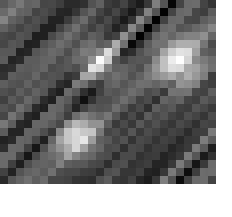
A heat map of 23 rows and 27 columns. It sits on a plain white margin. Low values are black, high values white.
Histogram: skewed, a long tail of high values. Slope: none. Ninth with the lowest average: bottom right. Mirror symmetry: none. Bumps: three.
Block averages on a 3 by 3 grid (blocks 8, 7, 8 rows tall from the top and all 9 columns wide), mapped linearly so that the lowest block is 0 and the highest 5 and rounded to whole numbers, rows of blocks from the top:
125 | 134 | 330
